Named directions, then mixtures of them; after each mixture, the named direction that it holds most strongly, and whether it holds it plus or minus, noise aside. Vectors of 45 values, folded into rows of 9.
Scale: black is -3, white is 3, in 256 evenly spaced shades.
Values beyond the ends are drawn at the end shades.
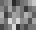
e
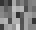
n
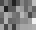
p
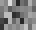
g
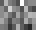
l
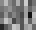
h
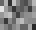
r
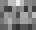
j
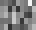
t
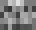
j, plus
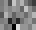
e, minus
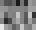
h, minus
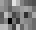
e, minus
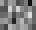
t, minus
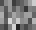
e, plus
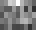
j, plus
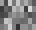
r, minus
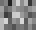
g, minus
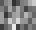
e, plus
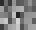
n, plus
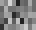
g, plus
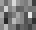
p, minus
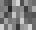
l, minus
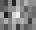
e, plus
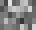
r, minus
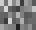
n, minus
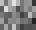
p, minus
